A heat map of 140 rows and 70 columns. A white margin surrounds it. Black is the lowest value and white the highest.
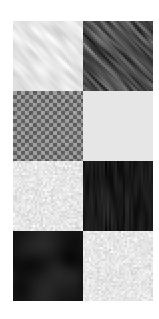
The table splits into 4 rows of 2 panels. Panel 1,1: very high, slanting down to the right, faint in contrast. Panel 1,2: low, slanting down to the right. Panel 2,1: middling, checkered, strong in contrast. Panel 2,2: very high, flat. Panel 3,1: very high, fine-grained, faint in contrast. Panel 3,2: very low, streaked downward, faint in contrast. Panel 4,1: very low, smooth, faint in contrast. Panel 4,2: very high, fine-grained, faint in contrast.
